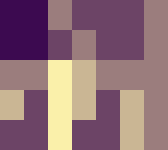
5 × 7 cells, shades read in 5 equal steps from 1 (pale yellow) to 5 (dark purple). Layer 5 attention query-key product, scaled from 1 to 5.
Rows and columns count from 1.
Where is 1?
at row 3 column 3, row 4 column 3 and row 5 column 3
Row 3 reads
3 3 1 2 3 3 3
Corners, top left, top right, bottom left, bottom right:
5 3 4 3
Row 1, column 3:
3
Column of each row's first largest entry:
1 1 1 2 1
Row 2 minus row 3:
2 2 3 1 1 1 0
